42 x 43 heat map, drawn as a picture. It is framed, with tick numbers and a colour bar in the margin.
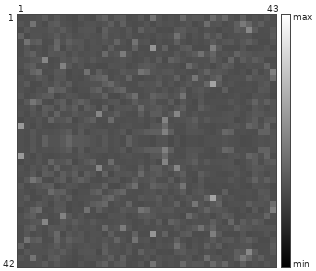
Histogram: skewed, a long tail of high values. Grain: fine. Stripes: none. Calmest part: middle right. Seam: none. Mirror symmetry: top to bottom. Slope: none.
